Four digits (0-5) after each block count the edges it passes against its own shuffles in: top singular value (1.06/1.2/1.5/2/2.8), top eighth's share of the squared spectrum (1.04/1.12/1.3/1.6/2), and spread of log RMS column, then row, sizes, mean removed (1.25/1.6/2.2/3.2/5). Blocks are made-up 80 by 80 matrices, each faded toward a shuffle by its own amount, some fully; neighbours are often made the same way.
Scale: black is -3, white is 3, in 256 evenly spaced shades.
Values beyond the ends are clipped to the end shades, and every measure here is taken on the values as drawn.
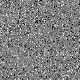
3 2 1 0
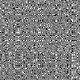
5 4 2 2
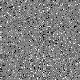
3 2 1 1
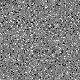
3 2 0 0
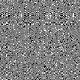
4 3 2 2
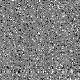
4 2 1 1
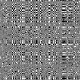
5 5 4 4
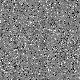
2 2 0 0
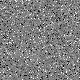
2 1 0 0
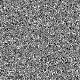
0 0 0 1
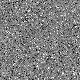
1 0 0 0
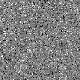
3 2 1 1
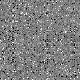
3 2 1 0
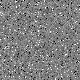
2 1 0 0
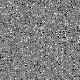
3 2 1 1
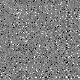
3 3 1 1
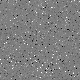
0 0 0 0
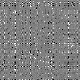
5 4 3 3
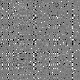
5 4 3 2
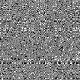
4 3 1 2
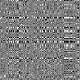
5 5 3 4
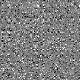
4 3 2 1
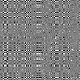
5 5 4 4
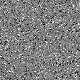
2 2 0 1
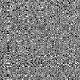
4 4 2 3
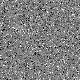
2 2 0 0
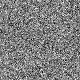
1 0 0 0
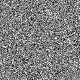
1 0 0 0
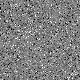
0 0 0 0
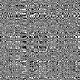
4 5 3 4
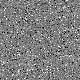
1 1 0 0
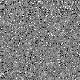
3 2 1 1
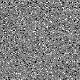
3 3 1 2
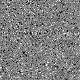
2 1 0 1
